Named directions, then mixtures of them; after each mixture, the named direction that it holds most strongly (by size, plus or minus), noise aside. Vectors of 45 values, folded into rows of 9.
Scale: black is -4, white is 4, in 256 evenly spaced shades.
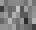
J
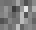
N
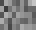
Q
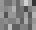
N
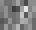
N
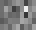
N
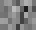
N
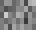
Q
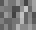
N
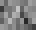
J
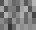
Q
